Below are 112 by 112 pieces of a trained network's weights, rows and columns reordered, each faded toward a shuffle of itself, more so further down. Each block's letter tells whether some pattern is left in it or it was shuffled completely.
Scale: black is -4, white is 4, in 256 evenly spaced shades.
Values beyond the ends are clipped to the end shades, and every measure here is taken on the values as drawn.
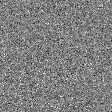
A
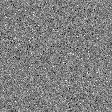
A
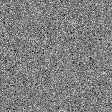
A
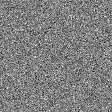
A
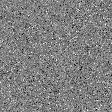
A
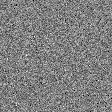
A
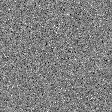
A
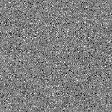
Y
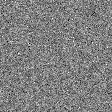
A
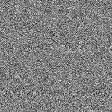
Y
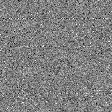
Y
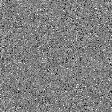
Y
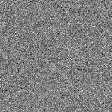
Y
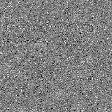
Y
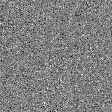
A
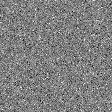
A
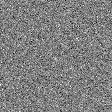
A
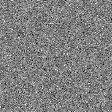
Y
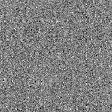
Y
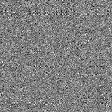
Y
